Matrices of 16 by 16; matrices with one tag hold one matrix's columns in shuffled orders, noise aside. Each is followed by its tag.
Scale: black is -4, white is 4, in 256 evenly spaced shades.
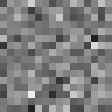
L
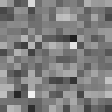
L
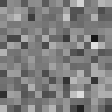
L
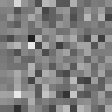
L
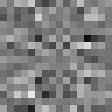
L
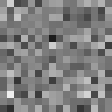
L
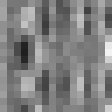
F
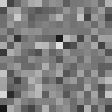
L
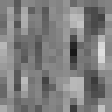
F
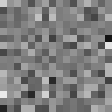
L
